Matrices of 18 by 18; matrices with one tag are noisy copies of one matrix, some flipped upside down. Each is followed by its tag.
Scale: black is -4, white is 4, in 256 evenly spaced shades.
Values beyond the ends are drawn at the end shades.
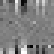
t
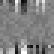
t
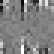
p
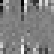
p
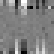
t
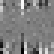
p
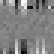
t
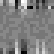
t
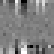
t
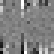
p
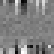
t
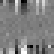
t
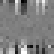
t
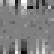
t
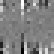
p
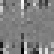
p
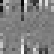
p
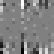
p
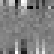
t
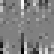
p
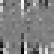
p
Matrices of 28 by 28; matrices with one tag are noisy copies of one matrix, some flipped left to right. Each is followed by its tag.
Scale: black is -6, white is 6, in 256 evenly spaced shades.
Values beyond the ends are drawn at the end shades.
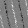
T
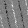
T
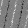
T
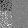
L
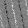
T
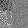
L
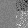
L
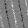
T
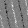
T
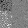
L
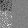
L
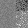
L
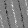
T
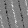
T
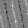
T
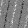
T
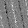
T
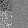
L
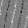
T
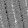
T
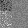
L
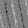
T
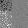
L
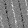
T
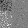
L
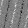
T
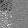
L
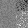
L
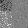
L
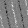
T
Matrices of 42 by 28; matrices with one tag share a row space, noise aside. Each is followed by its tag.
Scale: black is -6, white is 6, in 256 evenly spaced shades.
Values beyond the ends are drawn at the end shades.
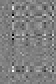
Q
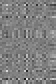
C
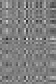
C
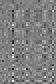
Q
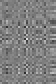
C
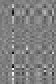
Q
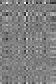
C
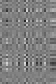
C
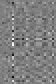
Q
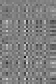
C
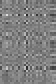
C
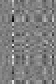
Q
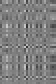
C
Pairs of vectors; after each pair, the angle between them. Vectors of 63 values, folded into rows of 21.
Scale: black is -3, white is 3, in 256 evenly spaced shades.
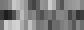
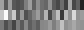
partly opposed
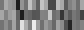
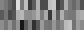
nearly opposite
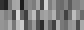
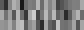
nearly parallel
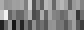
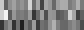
nearly parallel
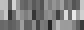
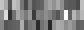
nearly parallel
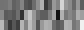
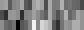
partly aligned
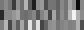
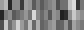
partly aligned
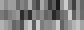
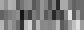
nearly parallel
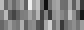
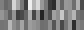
partly aligned
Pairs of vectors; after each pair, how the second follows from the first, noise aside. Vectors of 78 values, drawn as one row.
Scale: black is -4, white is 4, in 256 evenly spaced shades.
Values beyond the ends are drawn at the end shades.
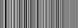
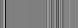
partly zeroed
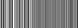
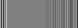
partly zeroed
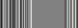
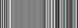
wrapped around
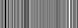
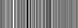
wrapped around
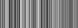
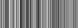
negated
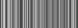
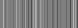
partly zeroed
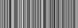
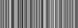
negated
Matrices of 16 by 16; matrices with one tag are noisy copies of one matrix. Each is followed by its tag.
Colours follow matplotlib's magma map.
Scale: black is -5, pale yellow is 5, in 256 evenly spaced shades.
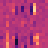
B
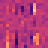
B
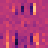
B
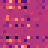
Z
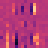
B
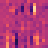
B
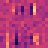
B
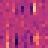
B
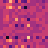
Z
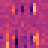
B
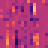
B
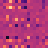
Z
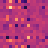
Z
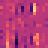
B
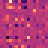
Z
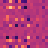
Z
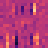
B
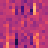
B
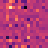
Z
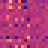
Z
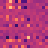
Z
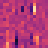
B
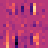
B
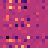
Z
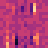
B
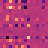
Z
